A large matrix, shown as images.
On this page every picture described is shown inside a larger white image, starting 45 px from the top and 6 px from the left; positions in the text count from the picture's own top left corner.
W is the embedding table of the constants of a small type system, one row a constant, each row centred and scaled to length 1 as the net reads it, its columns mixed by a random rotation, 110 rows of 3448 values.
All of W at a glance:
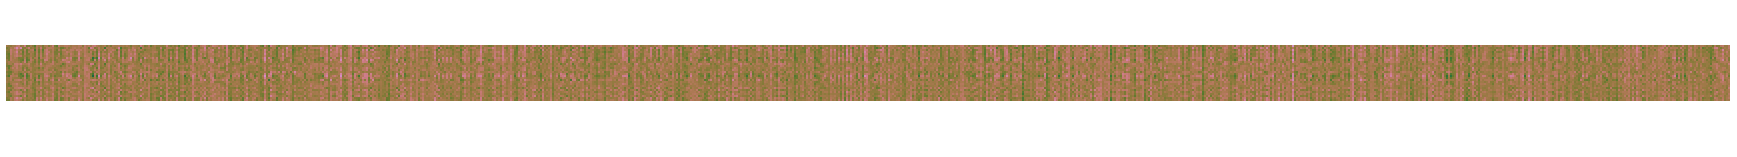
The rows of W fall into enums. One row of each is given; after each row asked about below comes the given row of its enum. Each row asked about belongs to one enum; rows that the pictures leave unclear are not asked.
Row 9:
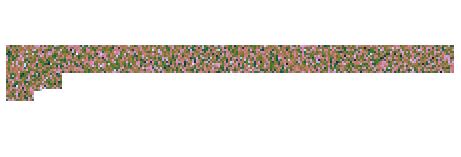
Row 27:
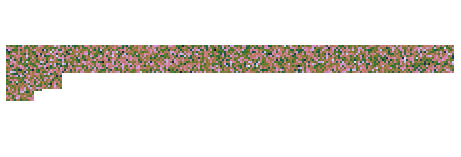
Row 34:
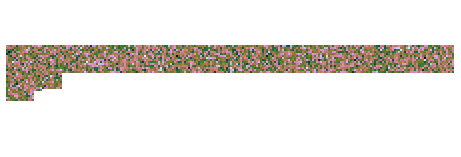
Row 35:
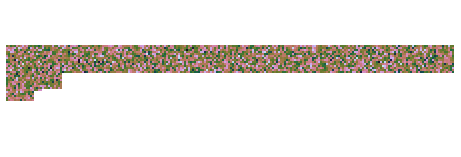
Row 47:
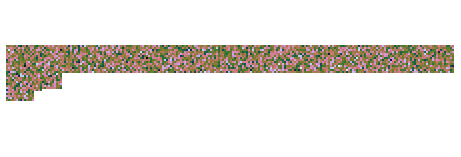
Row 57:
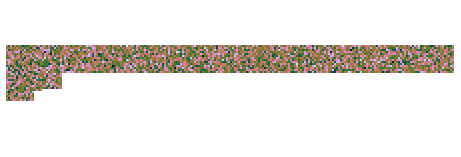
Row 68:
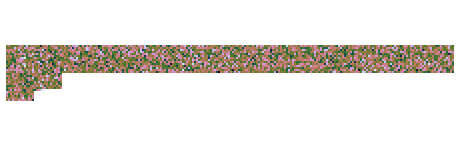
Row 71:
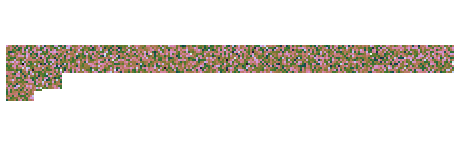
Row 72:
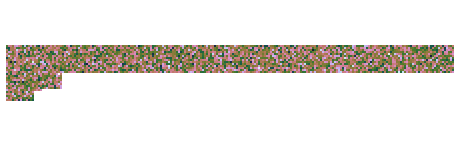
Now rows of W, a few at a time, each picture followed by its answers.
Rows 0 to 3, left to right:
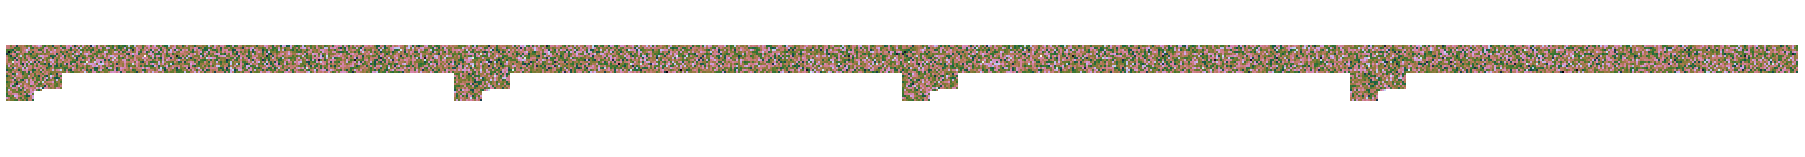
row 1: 68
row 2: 34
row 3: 68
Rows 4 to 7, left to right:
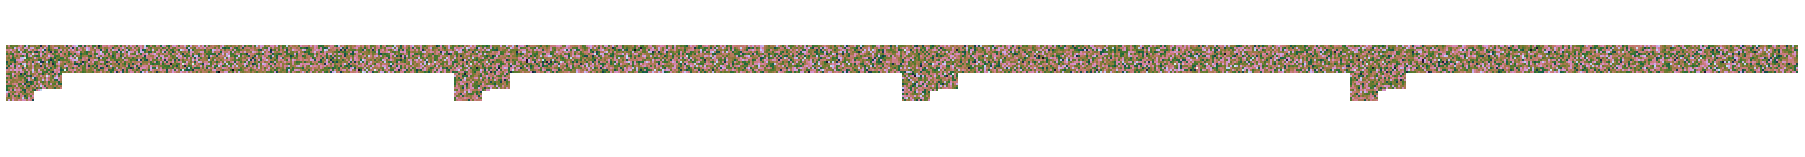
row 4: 68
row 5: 35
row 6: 47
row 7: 35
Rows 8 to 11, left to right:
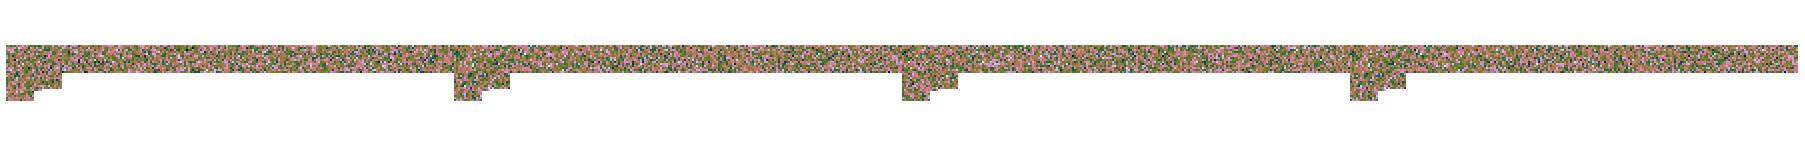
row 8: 35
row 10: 34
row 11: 9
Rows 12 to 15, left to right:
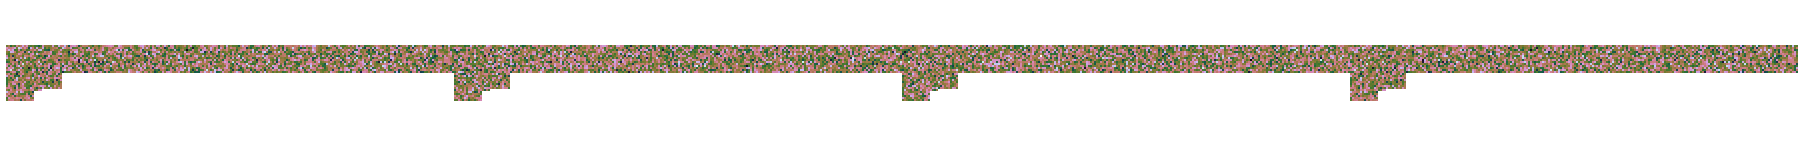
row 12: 35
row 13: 27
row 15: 35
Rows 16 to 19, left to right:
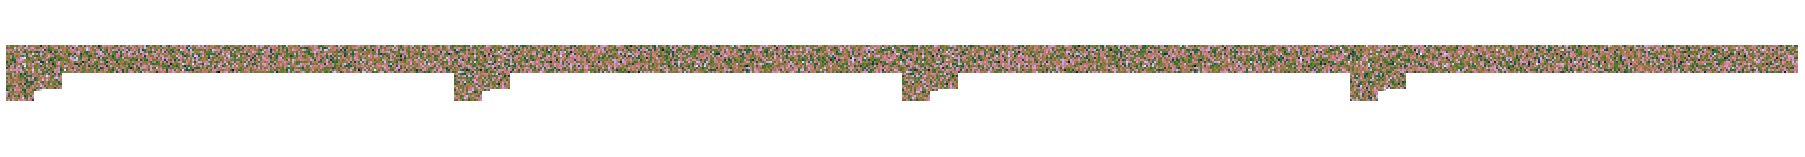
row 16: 68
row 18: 27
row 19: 9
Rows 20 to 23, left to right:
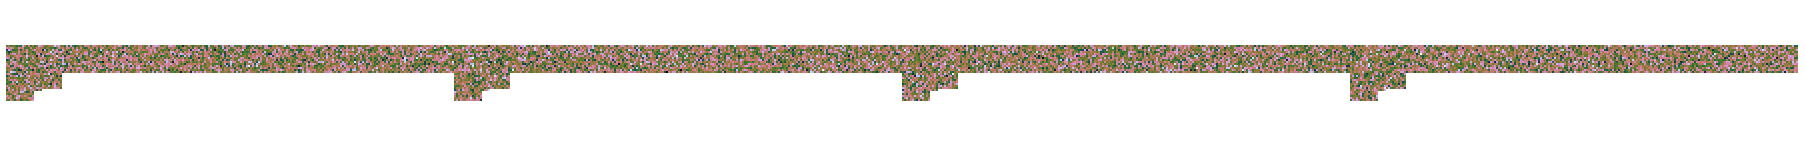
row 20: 27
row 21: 68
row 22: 47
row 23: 9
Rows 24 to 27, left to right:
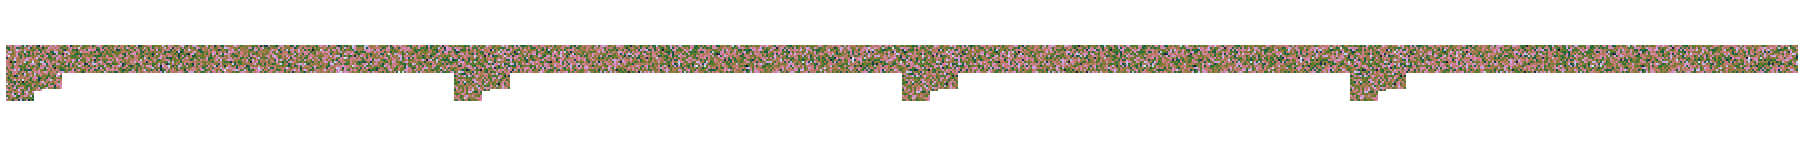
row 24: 72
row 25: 27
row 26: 27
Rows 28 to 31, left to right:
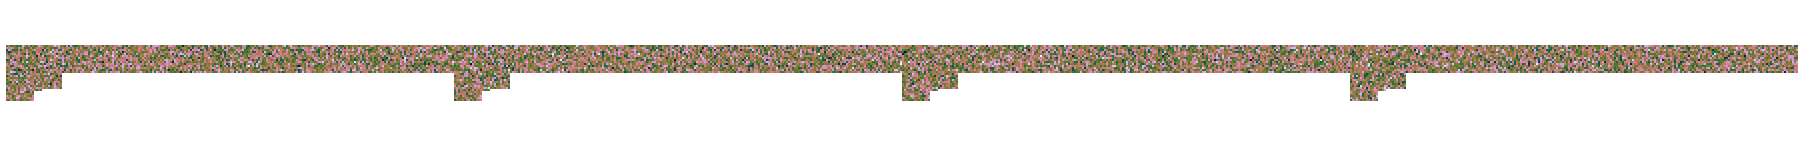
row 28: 27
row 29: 71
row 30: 34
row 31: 9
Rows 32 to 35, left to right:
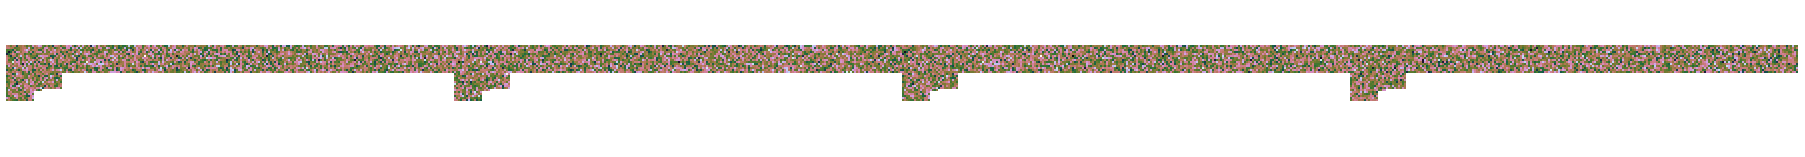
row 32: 34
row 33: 72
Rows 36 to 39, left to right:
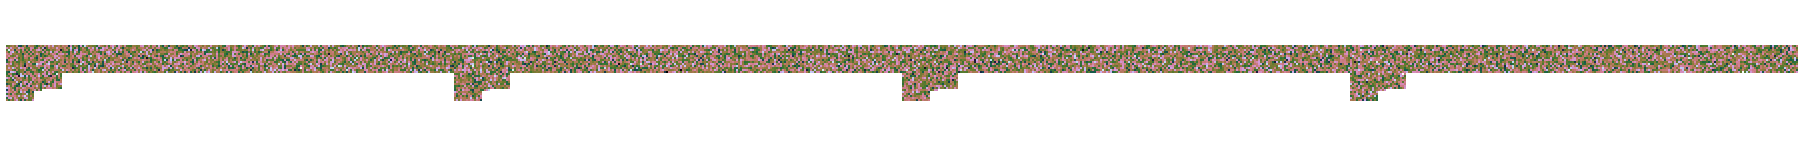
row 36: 47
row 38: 35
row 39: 72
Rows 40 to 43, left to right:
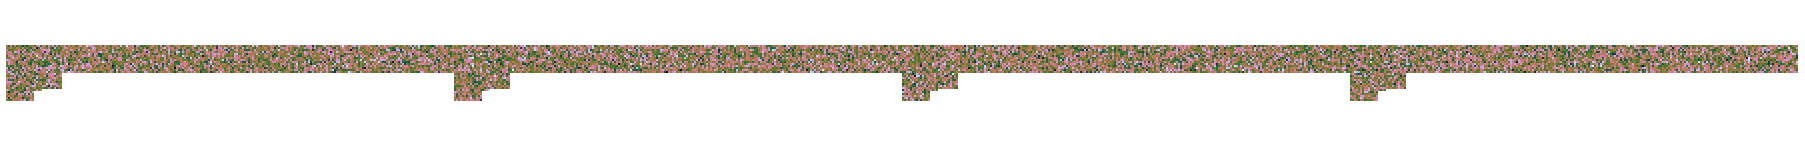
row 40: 57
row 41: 68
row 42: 47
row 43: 27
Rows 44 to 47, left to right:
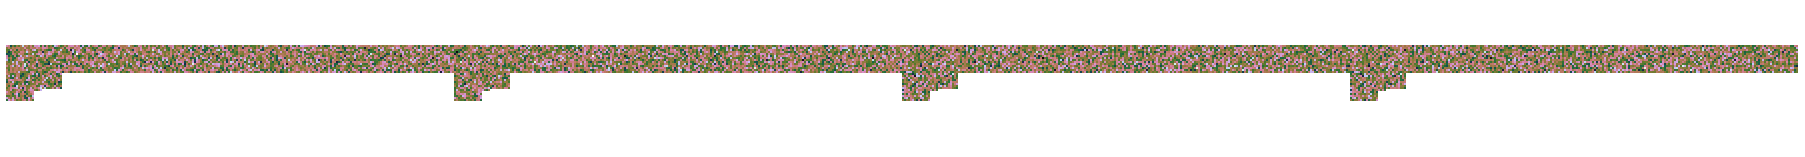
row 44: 9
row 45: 34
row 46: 47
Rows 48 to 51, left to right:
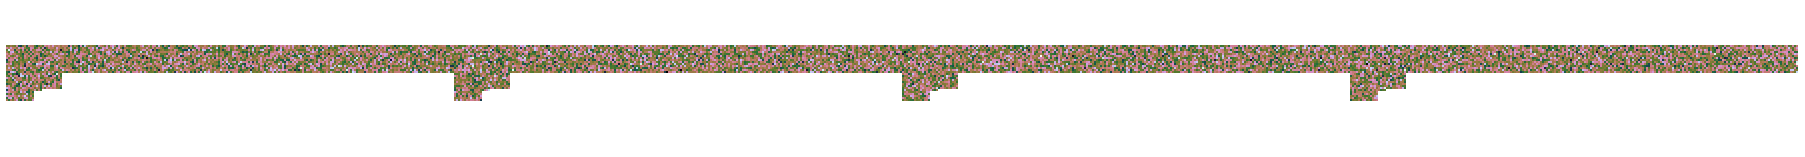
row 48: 47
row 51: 71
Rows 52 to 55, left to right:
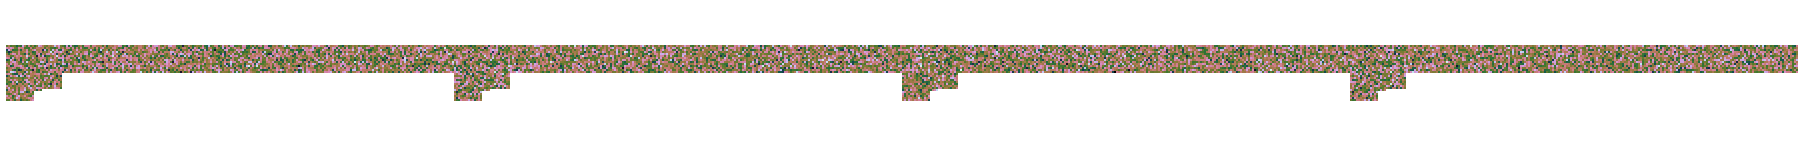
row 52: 27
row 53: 57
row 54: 68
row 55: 57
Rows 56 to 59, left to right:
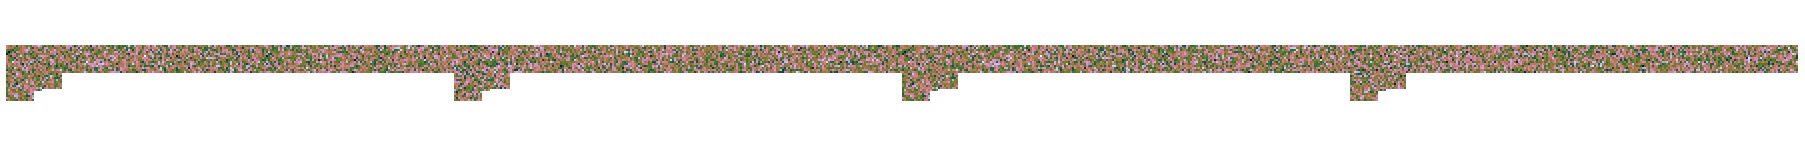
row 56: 34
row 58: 34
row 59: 27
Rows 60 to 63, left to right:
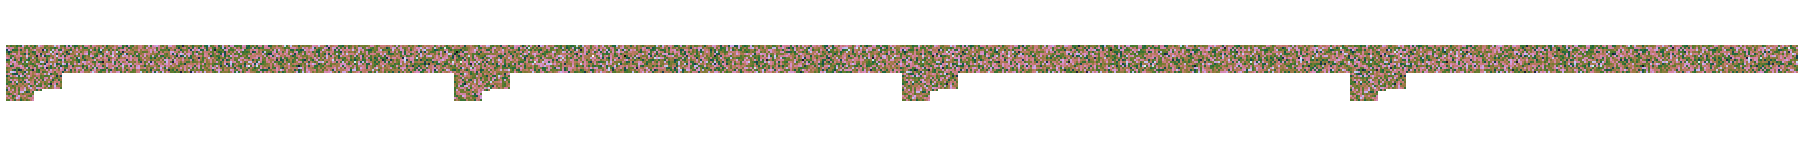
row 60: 27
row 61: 34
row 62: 27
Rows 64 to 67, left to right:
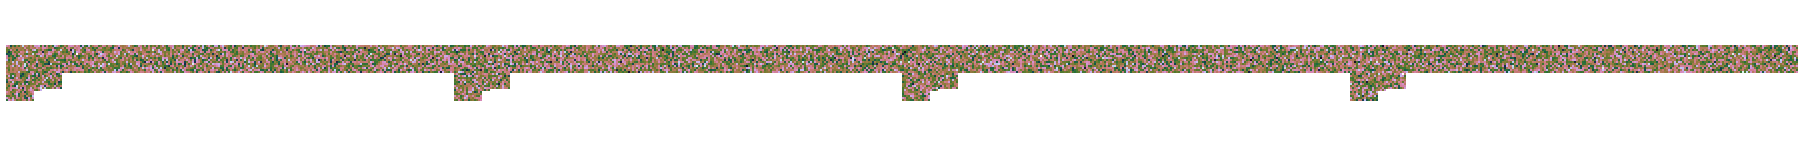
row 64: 9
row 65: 27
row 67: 72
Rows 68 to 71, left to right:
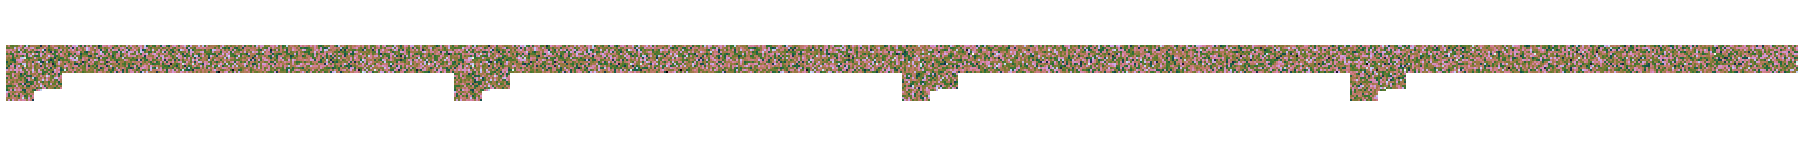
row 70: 9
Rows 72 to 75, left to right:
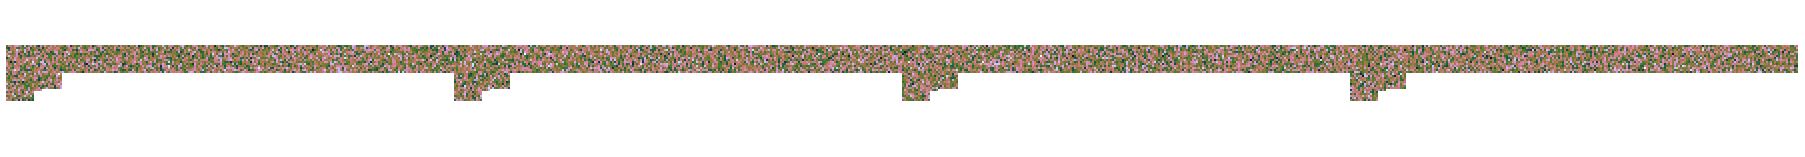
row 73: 9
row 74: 34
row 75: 47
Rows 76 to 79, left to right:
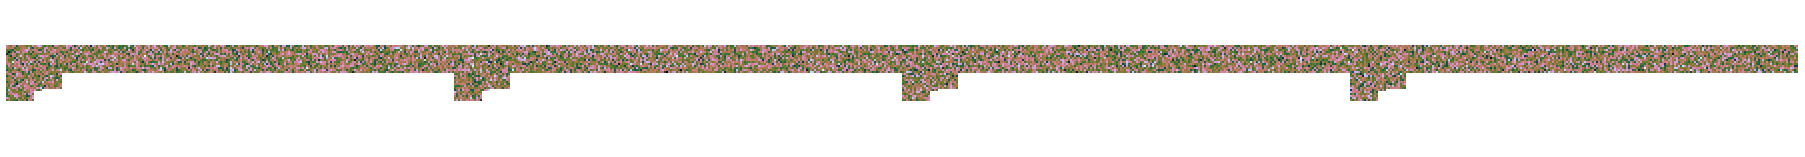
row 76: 34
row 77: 68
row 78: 27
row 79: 47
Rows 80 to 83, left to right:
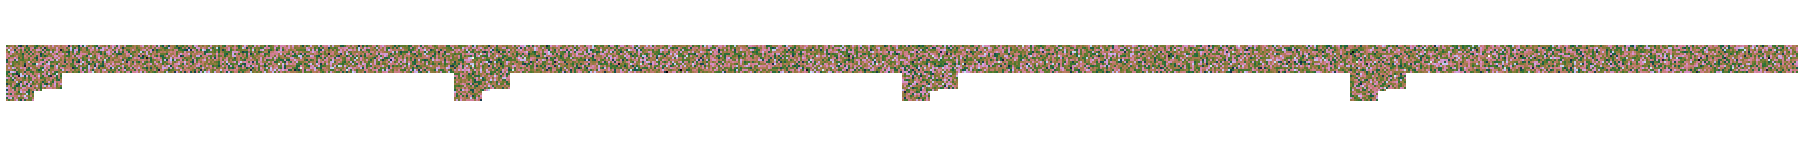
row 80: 47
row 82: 57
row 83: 34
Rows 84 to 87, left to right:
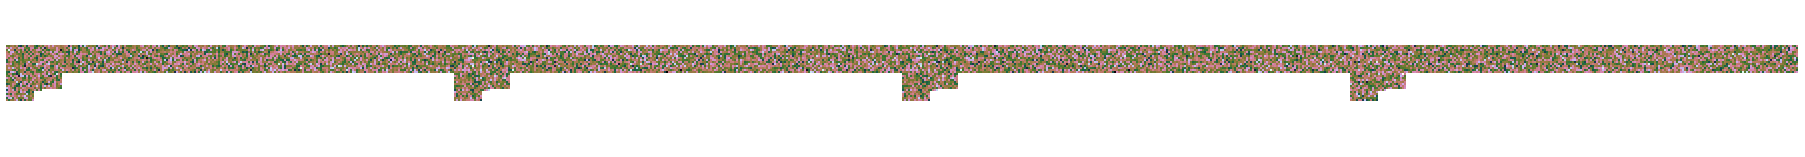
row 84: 47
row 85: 68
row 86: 68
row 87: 72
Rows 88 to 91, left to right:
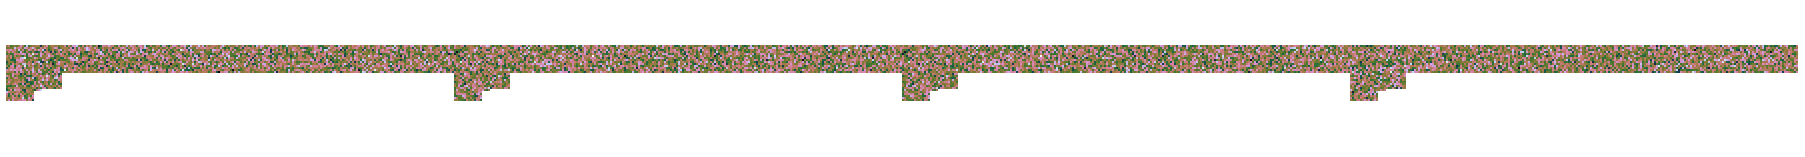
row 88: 68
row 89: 34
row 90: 34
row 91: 57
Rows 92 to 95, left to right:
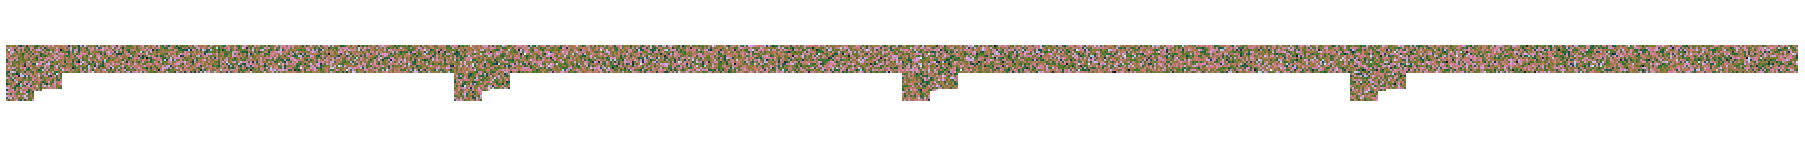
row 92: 47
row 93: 9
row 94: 68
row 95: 27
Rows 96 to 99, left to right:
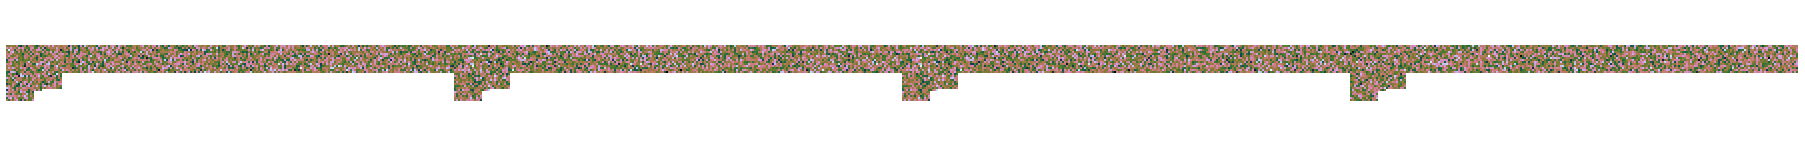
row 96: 47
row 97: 68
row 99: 34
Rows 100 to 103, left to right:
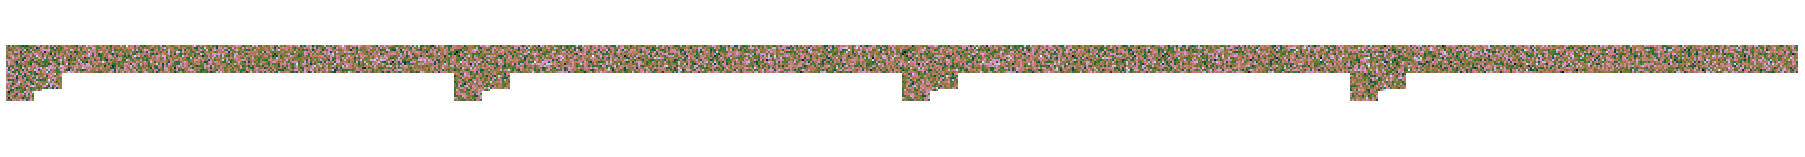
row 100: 57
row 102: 34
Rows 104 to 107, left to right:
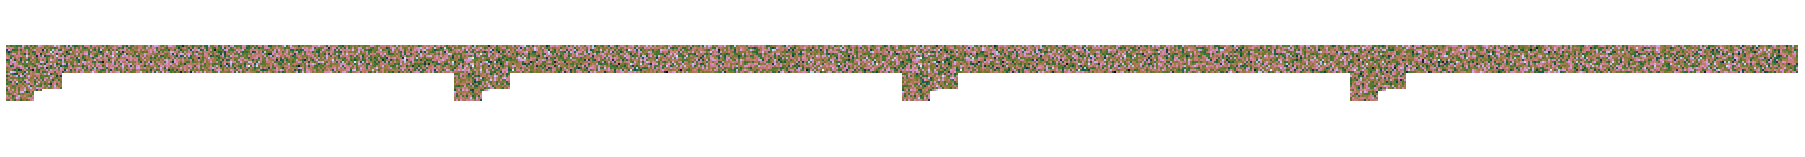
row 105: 68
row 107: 35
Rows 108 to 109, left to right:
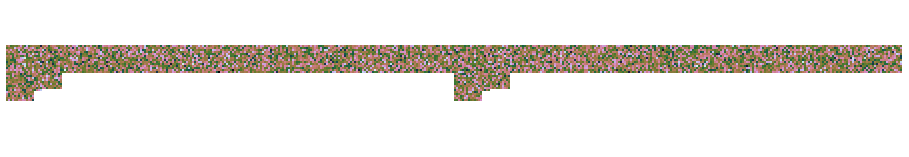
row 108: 68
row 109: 27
